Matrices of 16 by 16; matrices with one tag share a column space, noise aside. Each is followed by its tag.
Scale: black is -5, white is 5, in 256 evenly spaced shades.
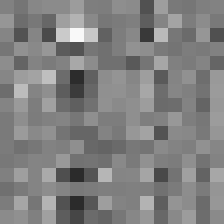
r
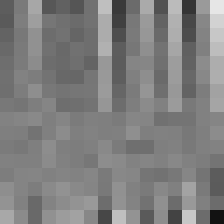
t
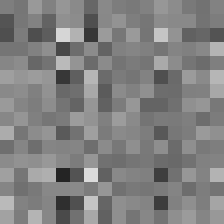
r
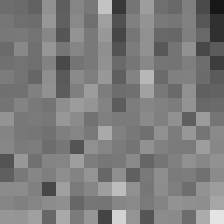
t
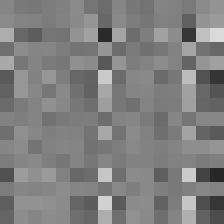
r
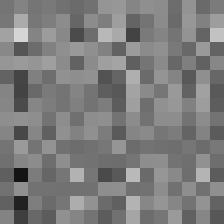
r
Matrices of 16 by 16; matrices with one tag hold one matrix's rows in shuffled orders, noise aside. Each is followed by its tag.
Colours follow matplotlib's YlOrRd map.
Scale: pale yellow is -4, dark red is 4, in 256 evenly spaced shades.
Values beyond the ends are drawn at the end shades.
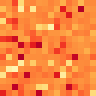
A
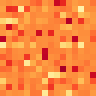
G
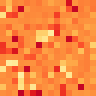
A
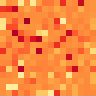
A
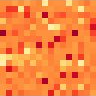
G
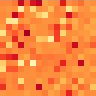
A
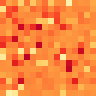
A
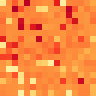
A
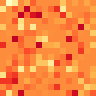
A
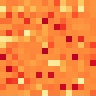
G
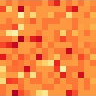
A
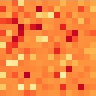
A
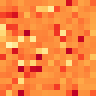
A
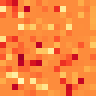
A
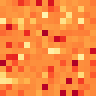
G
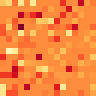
A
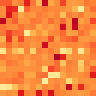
G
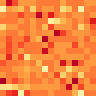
G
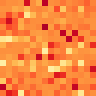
G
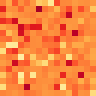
A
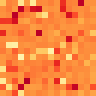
A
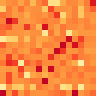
G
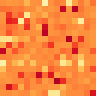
G
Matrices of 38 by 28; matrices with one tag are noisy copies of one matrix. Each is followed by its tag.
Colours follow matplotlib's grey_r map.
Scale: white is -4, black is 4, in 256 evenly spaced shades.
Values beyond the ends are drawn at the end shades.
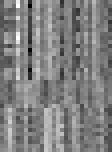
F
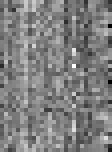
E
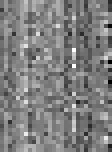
E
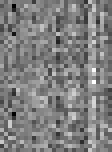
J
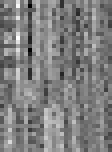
F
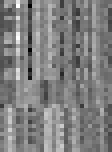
F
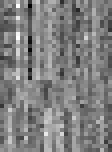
F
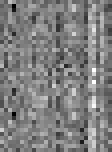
J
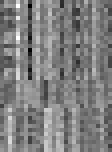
F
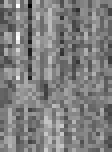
F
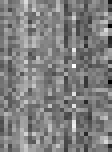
E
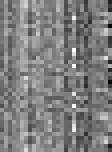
E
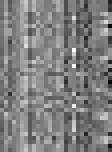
E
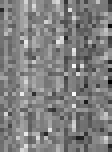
E
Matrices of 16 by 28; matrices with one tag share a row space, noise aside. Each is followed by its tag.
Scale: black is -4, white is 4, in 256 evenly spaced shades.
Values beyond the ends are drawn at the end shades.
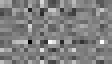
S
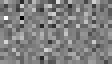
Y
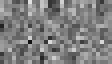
S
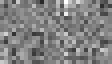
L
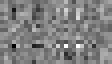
L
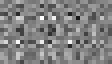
Y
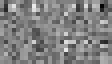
L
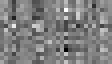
L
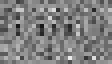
Y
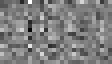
S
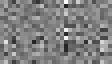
L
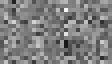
L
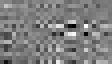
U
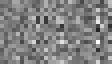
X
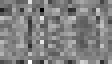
S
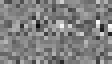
X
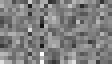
S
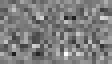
L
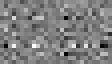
L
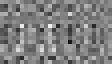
Y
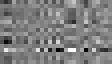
U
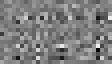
X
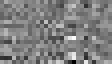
U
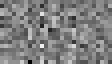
S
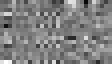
U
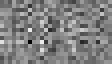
S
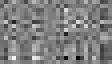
L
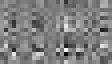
L
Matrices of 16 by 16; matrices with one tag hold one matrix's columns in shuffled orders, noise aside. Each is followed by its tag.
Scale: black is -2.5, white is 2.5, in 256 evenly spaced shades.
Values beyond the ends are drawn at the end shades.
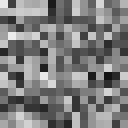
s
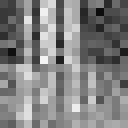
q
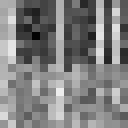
q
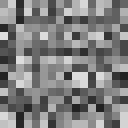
s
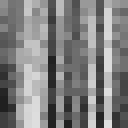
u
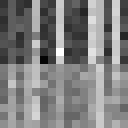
q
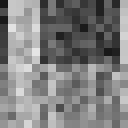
q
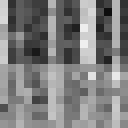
q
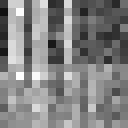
q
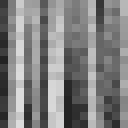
u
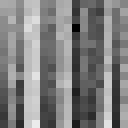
u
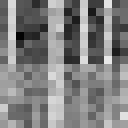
q
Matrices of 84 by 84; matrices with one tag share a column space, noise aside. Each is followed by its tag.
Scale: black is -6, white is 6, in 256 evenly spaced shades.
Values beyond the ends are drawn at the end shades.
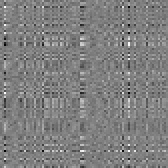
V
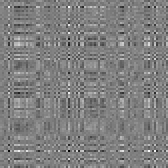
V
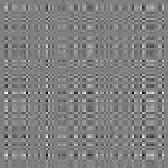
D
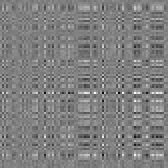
D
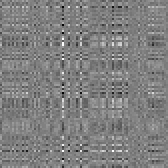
V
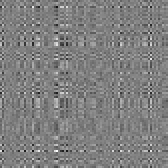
V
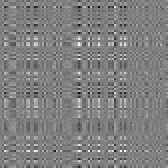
V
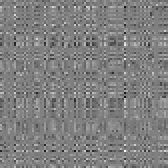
V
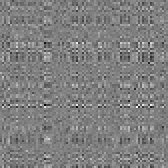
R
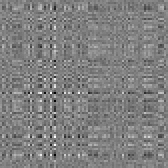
D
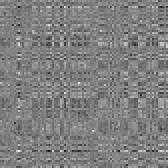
V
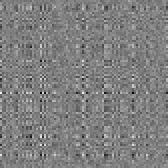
D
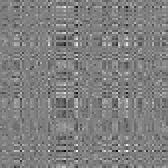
V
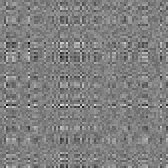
R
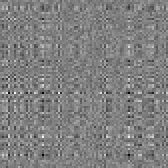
D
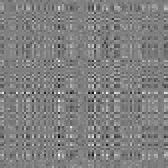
D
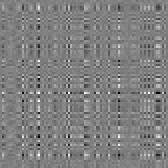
D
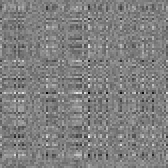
D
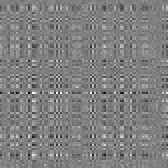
D
